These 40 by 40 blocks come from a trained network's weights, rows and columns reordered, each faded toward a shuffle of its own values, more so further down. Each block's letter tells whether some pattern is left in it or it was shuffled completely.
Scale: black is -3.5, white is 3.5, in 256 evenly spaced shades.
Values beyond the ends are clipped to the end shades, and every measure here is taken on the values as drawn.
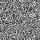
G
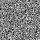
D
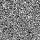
G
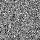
D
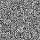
G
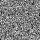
D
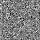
D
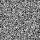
D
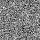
D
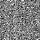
G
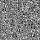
G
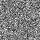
D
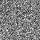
G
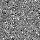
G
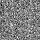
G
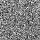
D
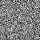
D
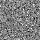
D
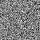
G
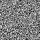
G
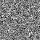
D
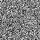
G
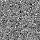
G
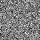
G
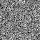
D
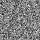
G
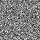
G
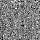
G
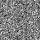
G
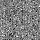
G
